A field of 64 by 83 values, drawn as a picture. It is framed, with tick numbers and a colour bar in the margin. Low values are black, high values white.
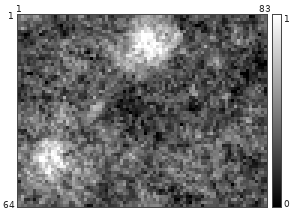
Two bumps rise from the field. No single row or column stands out from its neighbours. The ninth with the highest average is the top middle. Overall the values sit about 40% of the way up the scale. The field is mottled with small blotches.
